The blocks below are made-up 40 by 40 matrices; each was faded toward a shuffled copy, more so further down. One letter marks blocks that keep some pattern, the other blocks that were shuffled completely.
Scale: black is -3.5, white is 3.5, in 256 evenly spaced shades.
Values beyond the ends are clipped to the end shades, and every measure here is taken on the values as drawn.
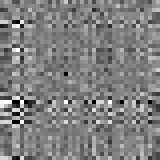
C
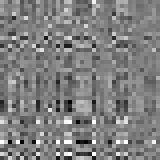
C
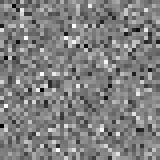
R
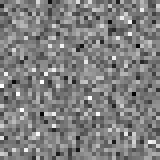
R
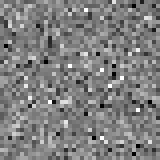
R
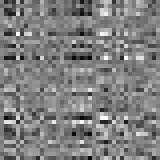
C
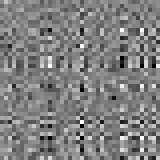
C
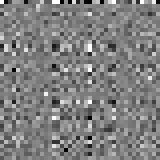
C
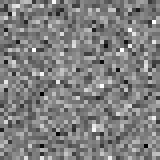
R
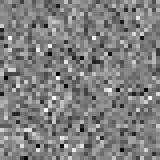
R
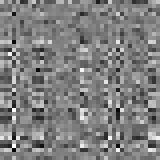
C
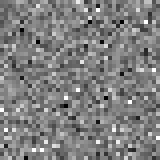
R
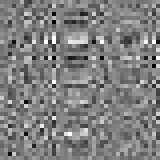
C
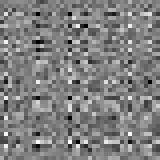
C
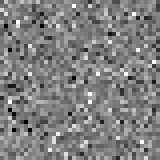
R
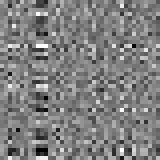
C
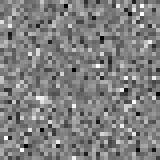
R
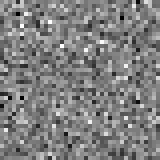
R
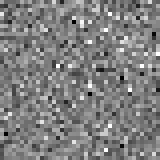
R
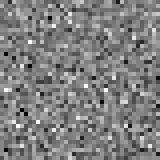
R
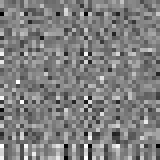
C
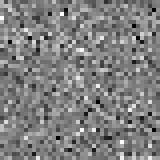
R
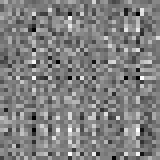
C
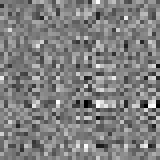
C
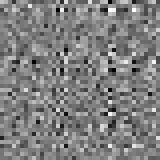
C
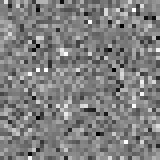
R
